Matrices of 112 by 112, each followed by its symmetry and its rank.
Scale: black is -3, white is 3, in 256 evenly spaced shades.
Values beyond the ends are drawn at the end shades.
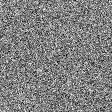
neither, full rank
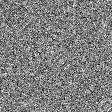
symmetric, full rank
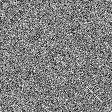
symmetric, full rank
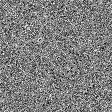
symmetric, full rank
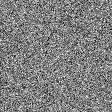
neither, full rank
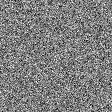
neither, full rank
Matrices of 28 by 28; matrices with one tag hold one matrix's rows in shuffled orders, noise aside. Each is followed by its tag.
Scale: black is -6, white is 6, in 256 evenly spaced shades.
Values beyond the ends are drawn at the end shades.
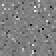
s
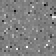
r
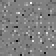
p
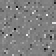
r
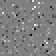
s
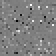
p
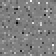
p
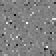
r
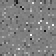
p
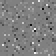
s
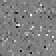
p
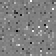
p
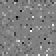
p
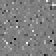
r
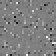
r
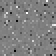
r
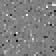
r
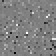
r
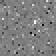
s
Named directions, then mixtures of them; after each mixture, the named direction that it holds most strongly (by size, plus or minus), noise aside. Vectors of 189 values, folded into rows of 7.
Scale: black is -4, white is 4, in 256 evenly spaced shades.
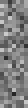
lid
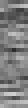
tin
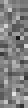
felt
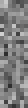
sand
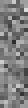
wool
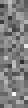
lid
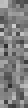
sand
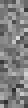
wool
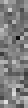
felt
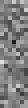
wool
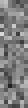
sand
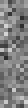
lid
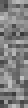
sand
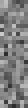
sand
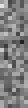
lid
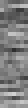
tin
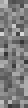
sand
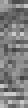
tin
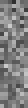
wool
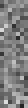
felt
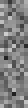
lid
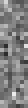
felt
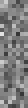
sand
